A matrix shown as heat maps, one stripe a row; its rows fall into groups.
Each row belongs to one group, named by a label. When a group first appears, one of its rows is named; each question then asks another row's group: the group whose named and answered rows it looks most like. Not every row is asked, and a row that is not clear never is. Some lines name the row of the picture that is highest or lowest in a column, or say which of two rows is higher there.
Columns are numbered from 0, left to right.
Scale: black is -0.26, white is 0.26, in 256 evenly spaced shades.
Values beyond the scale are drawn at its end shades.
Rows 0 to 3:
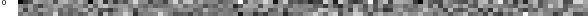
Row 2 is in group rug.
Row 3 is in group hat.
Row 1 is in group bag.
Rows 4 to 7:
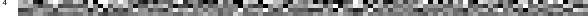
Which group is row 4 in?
bag
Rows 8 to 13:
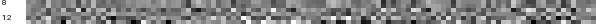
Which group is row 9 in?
rug
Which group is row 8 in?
rug
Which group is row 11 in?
bag
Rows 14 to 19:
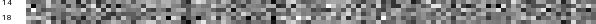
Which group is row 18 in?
hat
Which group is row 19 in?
rug
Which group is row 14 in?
rug
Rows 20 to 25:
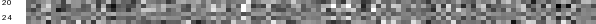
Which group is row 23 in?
bag
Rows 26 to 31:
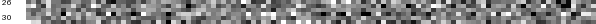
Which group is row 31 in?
hat
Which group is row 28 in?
rug
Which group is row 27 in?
rug
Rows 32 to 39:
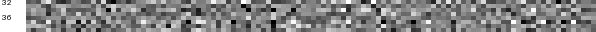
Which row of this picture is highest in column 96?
36
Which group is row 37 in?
rug
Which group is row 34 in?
hat
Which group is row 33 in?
bag
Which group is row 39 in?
rug
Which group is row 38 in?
hat
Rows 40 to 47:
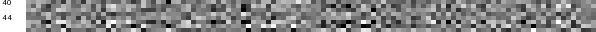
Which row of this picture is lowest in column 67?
46
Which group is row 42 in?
bag
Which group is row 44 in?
rug
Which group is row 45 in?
bag
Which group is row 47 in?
hat
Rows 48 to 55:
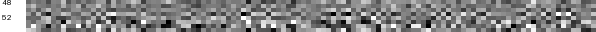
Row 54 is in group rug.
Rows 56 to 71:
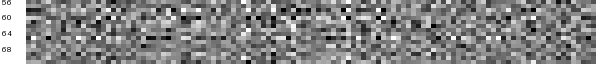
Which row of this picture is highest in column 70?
58
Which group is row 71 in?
hat
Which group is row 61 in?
rug
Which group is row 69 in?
rug
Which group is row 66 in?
rug
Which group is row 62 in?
rug
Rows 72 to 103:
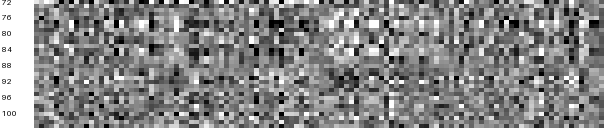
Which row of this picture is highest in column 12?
72
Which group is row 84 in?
hat
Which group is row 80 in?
rug
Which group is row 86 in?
rug
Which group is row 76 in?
rug
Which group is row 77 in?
hat
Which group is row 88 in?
hat
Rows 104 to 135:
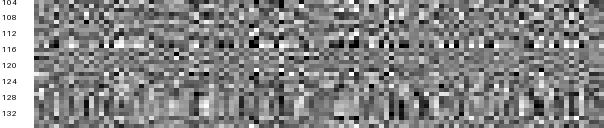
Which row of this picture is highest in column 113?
115
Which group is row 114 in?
bag
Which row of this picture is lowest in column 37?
115
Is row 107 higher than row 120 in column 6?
No
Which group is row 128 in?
rug
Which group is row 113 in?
hat
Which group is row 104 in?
hat
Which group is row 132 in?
rug
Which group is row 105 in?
rug
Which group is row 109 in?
rug
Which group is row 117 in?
hat
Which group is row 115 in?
bag
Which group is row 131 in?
rug
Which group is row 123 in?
bag
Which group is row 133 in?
bag
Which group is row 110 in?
bag
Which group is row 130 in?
rug
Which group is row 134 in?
hat
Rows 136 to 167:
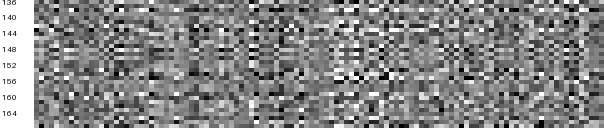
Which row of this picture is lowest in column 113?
155
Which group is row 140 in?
rug
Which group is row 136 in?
bag
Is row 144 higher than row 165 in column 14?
No
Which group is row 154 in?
hat
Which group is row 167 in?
rug
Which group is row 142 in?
hat
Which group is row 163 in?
rug
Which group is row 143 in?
hat
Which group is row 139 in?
bag
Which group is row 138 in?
hat
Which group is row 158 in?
rug
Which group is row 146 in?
rug
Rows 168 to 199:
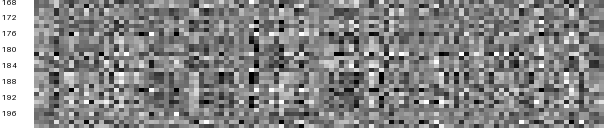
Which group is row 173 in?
hat
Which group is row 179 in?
hat
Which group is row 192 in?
bag
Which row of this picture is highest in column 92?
181
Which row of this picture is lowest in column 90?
181
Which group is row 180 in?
hat
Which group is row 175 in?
hat
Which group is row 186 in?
bag
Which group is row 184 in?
hat
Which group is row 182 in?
rug
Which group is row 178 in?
bag
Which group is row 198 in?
rug
